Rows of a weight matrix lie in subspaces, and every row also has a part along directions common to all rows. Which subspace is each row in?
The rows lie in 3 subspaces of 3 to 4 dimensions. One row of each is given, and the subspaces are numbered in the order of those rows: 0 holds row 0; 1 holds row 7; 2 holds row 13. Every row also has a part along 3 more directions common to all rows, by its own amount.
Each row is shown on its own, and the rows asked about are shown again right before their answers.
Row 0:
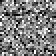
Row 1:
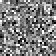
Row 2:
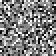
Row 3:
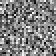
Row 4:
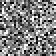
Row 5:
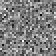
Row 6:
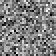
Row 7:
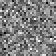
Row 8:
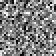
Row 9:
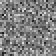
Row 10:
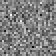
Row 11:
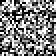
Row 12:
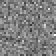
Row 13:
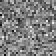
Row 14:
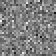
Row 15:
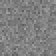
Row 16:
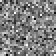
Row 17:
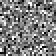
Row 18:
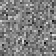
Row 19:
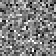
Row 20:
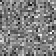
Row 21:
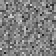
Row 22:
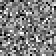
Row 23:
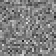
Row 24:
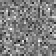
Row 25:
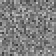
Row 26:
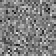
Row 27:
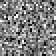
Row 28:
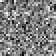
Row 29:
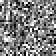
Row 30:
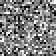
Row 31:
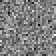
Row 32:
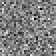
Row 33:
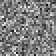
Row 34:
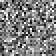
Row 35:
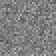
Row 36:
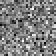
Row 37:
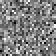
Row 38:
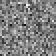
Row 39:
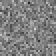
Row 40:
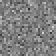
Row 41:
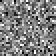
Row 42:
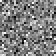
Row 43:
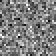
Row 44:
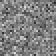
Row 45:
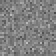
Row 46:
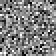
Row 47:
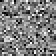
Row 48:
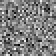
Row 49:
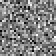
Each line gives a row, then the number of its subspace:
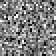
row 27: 1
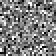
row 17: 2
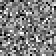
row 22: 1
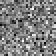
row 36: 2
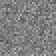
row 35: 2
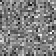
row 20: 2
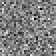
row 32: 1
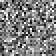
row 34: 1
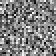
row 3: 2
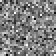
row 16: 1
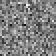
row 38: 2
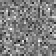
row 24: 1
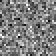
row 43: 2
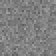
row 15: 2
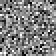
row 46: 2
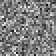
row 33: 2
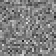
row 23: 0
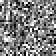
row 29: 1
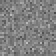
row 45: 0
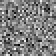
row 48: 1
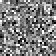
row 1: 2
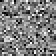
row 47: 0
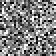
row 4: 1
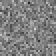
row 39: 1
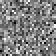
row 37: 1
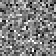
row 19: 0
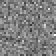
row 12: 1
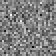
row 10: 0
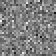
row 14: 0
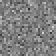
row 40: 2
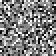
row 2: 1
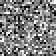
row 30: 2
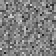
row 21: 0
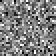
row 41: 0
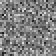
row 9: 0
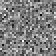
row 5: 0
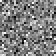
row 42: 1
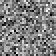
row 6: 2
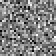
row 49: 0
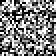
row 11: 0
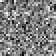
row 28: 0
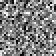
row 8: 0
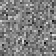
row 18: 1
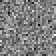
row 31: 1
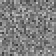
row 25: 0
